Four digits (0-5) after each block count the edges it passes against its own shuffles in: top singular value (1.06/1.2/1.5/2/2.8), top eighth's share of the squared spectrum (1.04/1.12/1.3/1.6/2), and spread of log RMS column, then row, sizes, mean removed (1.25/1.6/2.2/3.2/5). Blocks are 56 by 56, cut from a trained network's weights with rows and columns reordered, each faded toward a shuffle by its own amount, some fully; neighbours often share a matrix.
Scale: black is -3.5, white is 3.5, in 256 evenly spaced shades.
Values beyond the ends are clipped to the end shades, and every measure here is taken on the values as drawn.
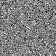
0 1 0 0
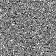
0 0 0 0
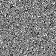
0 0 0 0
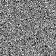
0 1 0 0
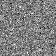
0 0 0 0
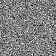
2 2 0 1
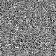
2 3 1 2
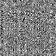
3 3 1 2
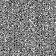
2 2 0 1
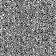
1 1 0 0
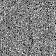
1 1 0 0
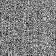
2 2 0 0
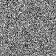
1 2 0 0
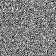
2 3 1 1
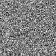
2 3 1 0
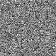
2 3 1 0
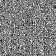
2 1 0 0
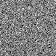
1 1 0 0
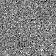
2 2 0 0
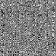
3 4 3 1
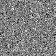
1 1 0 0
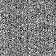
2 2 0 1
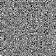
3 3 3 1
